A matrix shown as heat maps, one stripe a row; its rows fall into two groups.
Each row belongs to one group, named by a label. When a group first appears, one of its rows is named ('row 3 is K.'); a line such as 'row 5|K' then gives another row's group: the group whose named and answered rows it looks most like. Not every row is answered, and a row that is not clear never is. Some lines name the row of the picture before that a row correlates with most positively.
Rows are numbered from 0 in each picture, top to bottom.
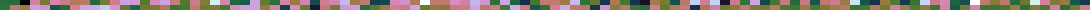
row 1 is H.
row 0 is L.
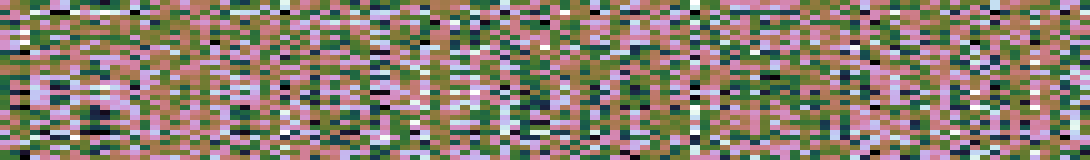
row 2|H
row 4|L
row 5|L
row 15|L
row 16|H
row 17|H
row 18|L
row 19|H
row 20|H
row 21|L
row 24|H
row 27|H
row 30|L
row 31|L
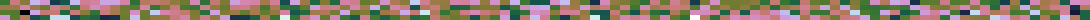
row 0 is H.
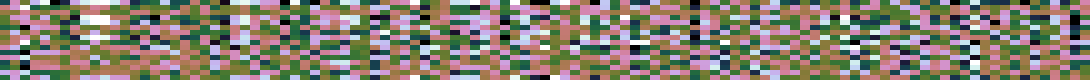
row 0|H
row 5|L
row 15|H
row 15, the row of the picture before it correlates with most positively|0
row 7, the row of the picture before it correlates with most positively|1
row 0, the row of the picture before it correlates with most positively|0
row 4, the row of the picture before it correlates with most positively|1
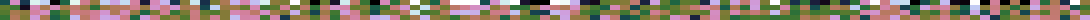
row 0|H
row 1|L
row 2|H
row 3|H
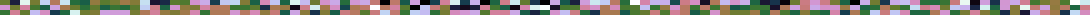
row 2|H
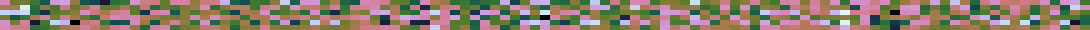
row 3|L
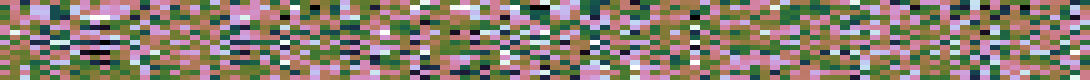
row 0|L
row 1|H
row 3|H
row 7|H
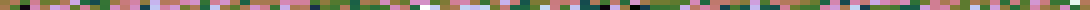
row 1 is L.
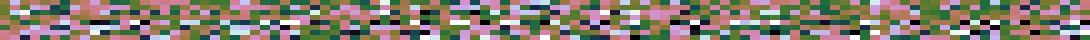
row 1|H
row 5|H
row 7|L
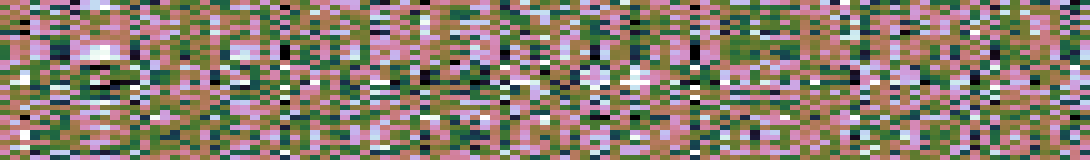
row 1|H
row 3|H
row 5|H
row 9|H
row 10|H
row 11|H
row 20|H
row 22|H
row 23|L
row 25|H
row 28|H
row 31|H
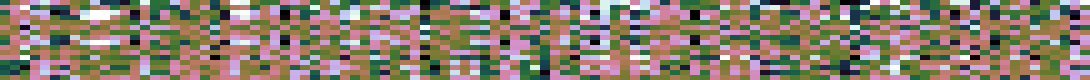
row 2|H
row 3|H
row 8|H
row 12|L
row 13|L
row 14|L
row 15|H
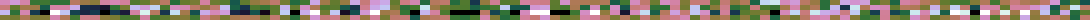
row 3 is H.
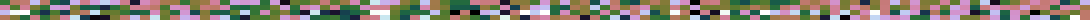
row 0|H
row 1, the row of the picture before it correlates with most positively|2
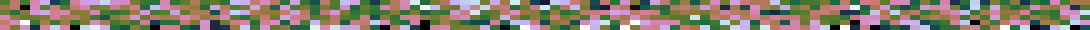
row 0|H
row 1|L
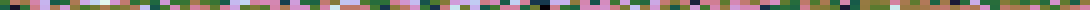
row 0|H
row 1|L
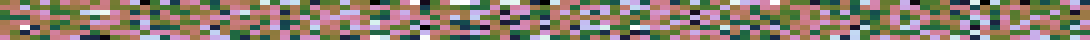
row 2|H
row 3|L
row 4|H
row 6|L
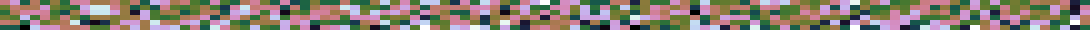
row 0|L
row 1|H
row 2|H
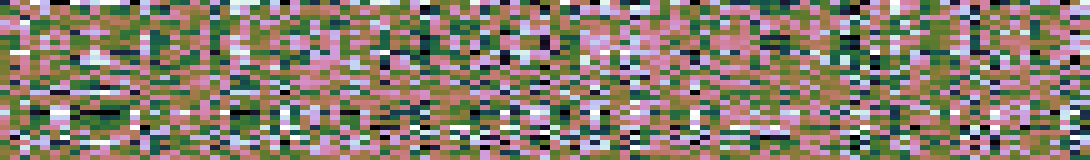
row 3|L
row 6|H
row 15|L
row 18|H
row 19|L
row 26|L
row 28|H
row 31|L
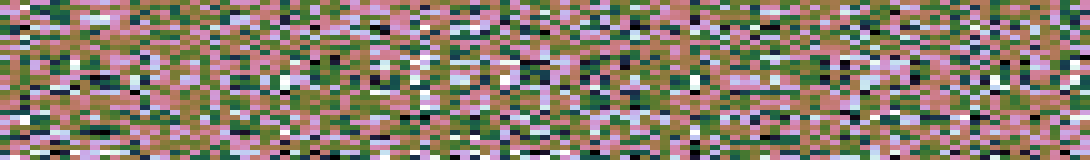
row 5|L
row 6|L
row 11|L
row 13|H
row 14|H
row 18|H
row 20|L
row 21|L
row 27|L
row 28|H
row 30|H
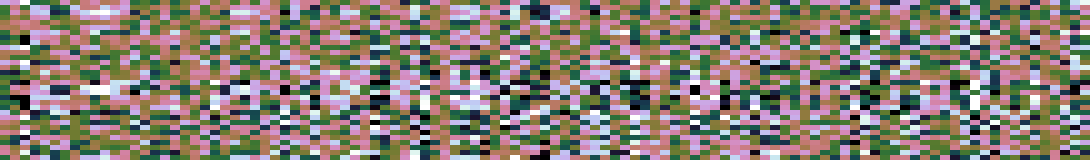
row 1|H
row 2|H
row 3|H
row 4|H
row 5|H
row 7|L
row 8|L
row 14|L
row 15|L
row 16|L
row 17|H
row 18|H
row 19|L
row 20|L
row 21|L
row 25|H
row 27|L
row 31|H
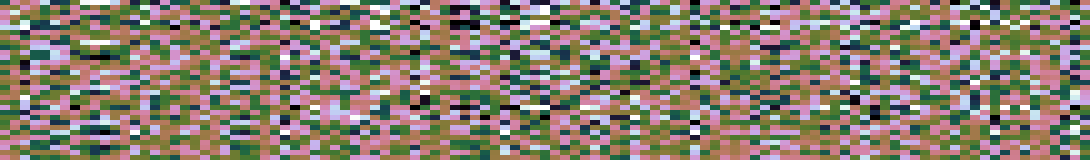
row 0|H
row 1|H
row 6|L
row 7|L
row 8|H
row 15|H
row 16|L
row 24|H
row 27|H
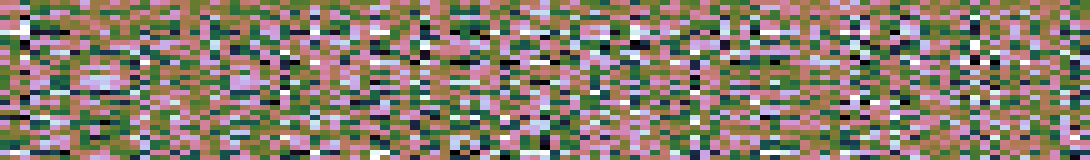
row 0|L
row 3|L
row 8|L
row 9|L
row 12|H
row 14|L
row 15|H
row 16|H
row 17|H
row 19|L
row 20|L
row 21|L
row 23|L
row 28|L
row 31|H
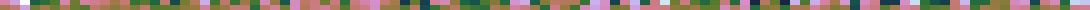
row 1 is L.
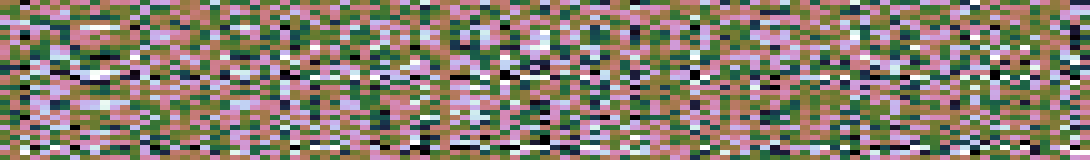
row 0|L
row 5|H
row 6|L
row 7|L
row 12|H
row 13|L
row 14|H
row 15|H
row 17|L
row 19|L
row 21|H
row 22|L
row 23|L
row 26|H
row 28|H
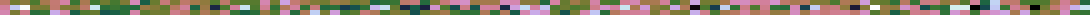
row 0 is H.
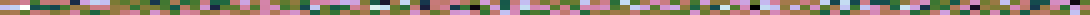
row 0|H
